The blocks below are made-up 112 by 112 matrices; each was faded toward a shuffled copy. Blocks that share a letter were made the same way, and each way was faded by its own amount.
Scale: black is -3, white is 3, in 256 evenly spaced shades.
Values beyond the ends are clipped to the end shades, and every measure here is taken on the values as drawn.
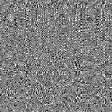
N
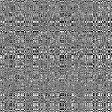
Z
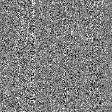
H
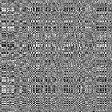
Z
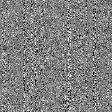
H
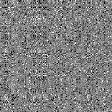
N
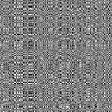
Z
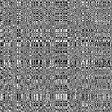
Z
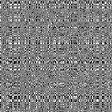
Z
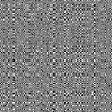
Z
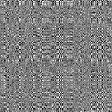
Z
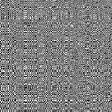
Z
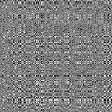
Z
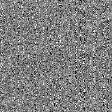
H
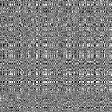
Z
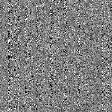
H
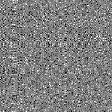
N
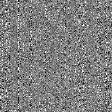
H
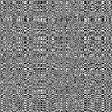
Z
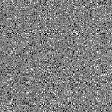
N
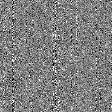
H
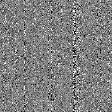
H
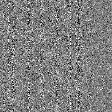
H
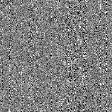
H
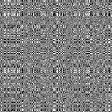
Z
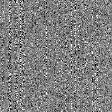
H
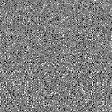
N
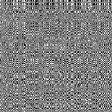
Z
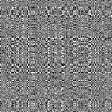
Z
